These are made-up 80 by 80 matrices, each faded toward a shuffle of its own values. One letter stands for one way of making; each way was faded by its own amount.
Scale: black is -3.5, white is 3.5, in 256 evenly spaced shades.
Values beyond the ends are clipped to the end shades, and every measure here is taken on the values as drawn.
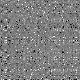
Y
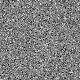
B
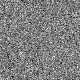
B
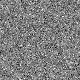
B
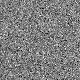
B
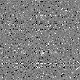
Y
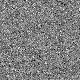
B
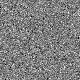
B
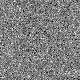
B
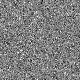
B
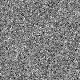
B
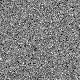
B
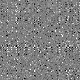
Y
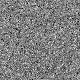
B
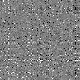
Y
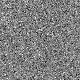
B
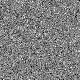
B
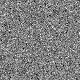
B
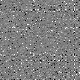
Y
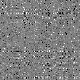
Y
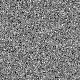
B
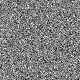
B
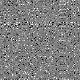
Y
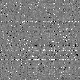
Y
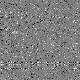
Y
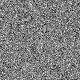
B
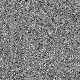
B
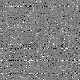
Y
